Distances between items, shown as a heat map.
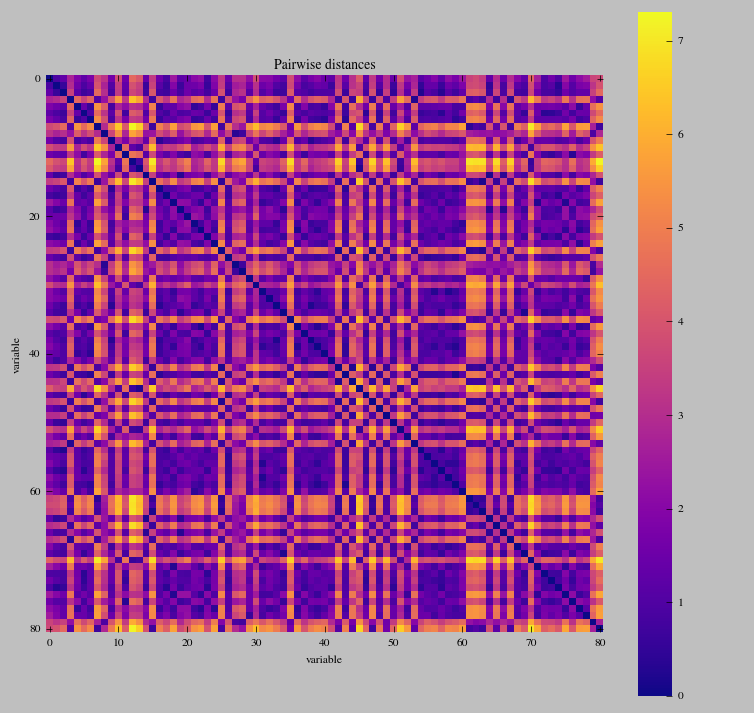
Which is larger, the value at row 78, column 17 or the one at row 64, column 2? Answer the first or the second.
the first
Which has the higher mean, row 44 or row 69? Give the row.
44
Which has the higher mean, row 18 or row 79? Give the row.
79
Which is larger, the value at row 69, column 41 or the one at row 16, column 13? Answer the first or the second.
the second
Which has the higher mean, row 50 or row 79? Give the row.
79
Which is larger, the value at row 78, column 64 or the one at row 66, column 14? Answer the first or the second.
the first
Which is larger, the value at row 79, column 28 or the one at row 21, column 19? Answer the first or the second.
the second
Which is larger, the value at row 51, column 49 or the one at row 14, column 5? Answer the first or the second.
the first
